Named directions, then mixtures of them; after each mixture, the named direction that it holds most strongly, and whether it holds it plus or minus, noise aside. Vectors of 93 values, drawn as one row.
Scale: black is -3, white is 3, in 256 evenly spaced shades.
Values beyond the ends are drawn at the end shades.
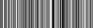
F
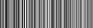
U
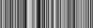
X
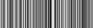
U, minus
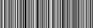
F, plus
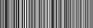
U, plus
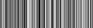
X, plus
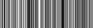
X, minus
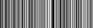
U, plus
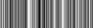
X, plus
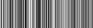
X, plus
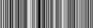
X, plus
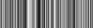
X, plus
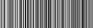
U, minus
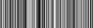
X, plus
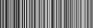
U, plus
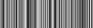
X, minus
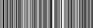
F, minus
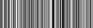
F, plus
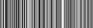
U, plus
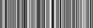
X, plus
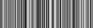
X, plus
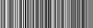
U, minus
